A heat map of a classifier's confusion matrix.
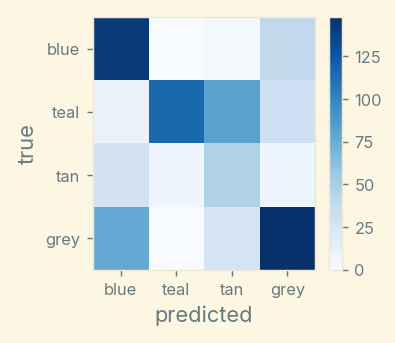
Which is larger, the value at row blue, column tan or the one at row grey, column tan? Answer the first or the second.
the second
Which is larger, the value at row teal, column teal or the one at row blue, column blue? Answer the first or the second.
the second
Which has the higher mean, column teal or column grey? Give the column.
grey
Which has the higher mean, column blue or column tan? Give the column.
blue
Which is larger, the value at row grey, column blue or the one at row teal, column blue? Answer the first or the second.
the first
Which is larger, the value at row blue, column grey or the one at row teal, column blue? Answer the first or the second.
the first
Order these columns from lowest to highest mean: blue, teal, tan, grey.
teal, tan, grey, blue
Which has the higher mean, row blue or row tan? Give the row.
blue
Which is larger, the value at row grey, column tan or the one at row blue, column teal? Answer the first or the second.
the first
